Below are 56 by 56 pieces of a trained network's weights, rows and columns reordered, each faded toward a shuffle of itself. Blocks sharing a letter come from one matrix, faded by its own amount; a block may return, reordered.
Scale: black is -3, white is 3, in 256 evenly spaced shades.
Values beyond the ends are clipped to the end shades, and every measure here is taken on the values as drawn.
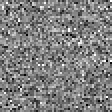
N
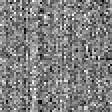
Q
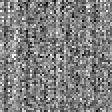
Q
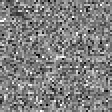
N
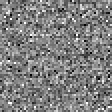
N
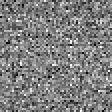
N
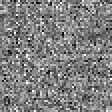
N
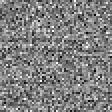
N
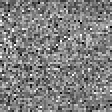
N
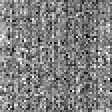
Q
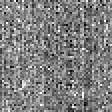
Q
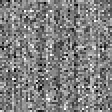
Q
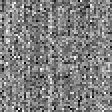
Q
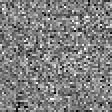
N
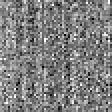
Q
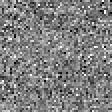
N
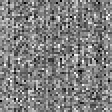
Q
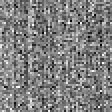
Q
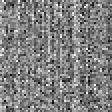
Q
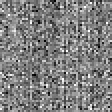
Q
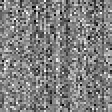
Q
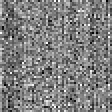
Q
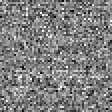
N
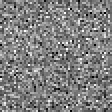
N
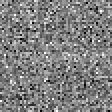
N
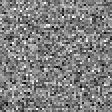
N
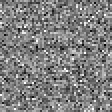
N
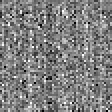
Q
